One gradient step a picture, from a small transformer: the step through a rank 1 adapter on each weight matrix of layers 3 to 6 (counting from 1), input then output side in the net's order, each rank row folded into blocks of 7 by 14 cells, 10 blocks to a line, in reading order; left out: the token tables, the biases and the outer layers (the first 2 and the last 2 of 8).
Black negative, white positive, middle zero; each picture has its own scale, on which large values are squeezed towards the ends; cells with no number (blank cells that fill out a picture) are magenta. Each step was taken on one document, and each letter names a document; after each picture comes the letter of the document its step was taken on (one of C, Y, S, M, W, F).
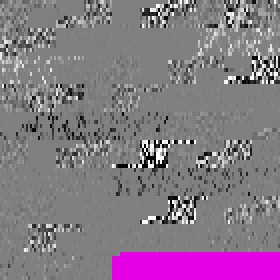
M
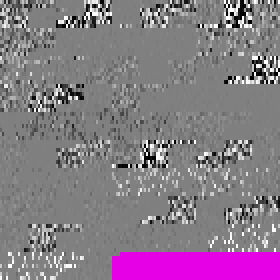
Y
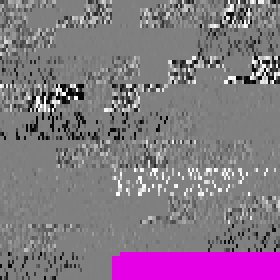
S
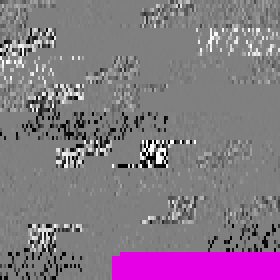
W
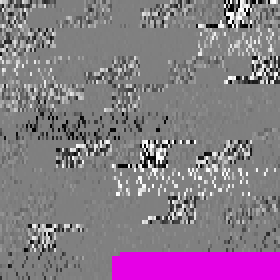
M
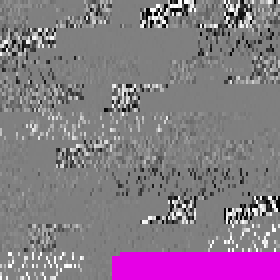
Y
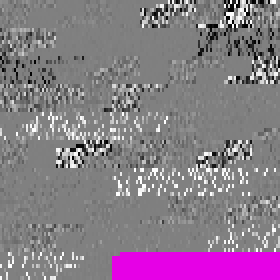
M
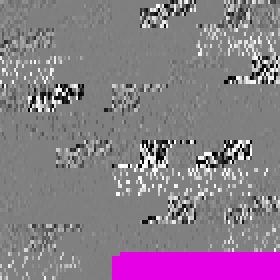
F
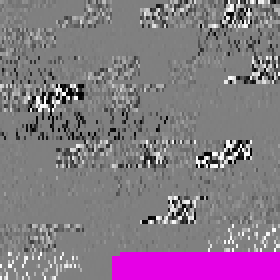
S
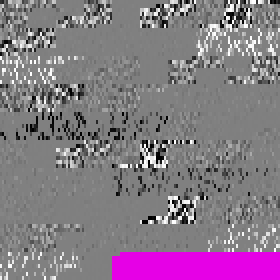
S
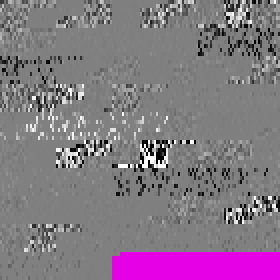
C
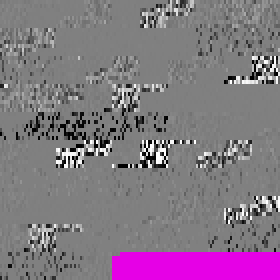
W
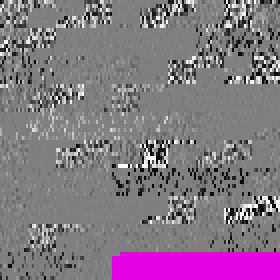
Y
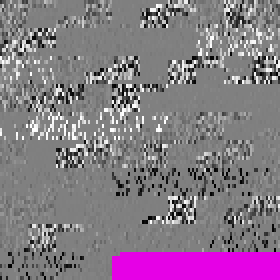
Y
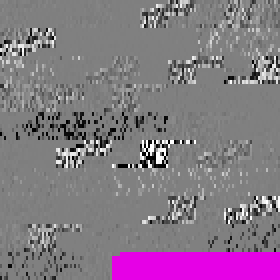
W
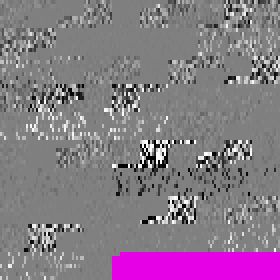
M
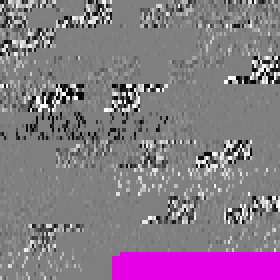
S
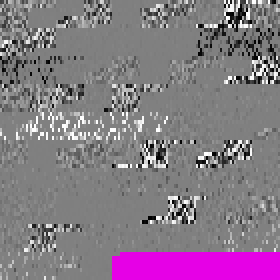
C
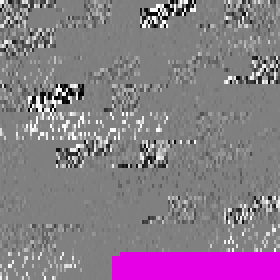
F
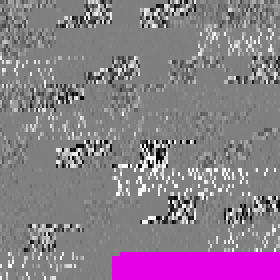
M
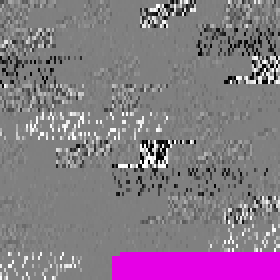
F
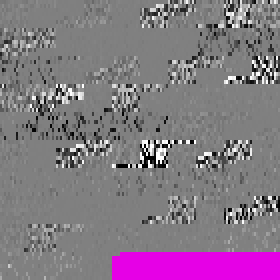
M
